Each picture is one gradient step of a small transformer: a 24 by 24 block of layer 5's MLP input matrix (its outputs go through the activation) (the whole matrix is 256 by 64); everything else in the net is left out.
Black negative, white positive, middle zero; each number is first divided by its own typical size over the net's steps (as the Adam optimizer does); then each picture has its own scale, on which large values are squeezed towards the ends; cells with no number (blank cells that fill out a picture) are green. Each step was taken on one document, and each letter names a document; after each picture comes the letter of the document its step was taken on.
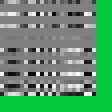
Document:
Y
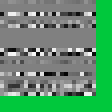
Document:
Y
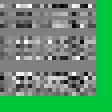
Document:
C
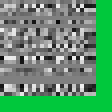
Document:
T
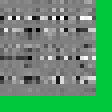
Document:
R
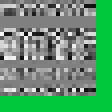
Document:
T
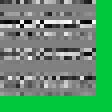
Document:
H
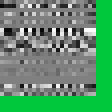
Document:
T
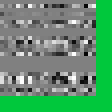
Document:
C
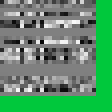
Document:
H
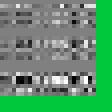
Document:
C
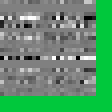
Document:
R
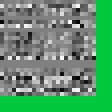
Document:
R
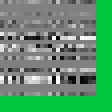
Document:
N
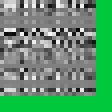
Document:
T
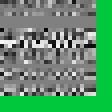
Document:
T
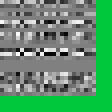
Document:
H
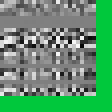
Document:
T
